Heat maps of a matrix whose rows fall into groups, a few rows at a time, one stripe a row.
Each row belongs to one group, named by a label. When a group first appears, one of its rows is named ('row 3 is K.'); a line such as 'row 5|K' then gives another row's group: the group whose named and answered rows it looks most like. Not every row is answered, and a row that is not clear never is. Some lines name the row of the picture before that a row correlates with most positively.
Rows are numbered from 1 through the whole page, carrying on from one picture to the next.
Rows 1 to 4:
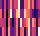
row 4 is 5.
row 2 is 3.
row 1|3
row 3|5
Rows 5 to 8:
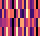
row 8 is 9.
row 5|9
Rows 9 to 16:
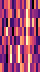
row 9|9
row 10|3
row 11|5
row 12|9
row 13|5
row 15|3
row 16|5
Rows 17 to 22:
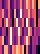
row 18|5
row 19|9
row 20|3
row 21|3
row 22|9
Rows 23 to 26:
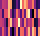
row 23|5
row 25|3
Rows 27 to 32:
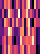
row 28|3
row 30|5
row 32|5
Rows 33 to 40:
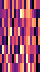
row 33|9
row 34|5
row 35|5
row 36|3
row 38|5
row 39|9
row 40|5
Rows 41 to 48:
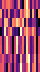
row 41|3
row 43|9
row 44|5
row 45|9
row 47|5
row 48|5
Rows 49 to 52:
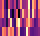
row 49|5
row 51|3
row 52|3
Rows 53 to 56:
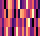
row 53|3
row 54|5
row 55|9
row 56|9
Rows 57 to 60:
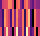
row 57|3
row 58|9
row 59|9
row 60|9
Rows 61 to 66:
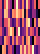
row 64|3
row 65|9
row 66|5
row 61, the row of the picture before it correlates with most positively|60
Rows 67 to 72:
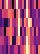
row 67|9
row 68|3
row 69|3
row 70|3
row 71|3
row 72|5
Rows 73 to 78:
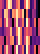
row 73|3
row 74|9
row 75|9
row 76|3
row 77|3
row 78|9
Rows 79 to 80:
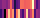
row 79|5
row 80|3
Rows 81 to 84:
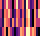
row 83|9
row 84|5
